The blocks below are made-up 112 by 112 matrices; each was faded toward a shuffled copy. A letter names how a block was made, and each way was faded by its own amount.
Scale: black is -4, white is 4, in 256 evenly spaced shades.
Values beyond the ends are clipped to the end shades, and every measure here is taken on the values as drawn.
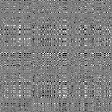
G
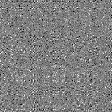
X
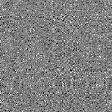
X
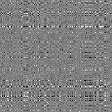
G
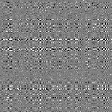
G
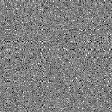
X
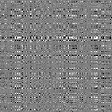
G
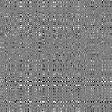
G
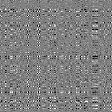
G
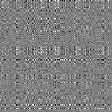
G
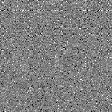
X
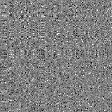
X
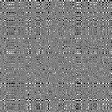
G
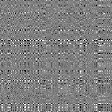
G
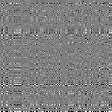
G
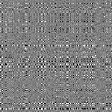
G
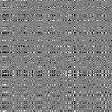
G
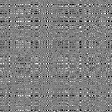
G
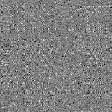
X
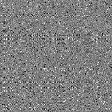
X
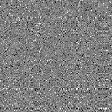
X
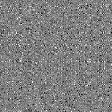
X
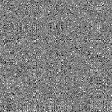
X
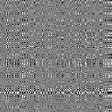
G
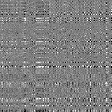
G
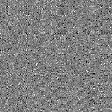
X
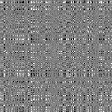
G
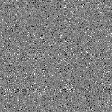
X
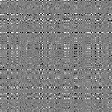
G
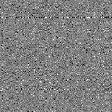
X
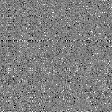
X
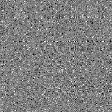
X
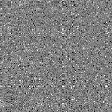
X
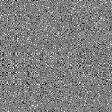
X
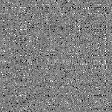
X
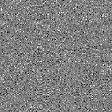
X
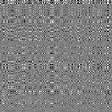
G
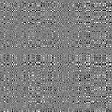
G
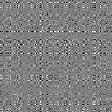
G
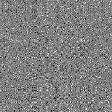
X
